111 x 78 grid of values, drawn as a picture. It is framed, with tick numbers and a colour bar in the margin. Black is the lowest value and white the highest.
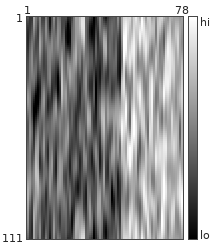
Overall the values sit about 50% of the way up the scale. The right part is higher, past a seam about 60% of the way across. The grain runs up and down.
